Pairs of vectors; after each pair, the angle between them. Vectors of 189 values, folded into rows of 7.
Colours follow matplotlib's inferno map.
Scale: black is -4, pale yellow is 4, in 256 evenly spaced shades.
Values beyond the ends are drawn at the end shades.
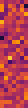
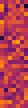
nearly parallel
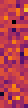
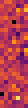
nearly parallel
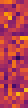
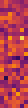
partly aligned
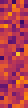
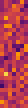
partly aligned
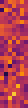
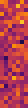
orthogonal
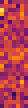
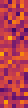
partly aligned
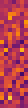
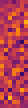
nearly parallel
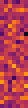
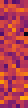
nearly parallel
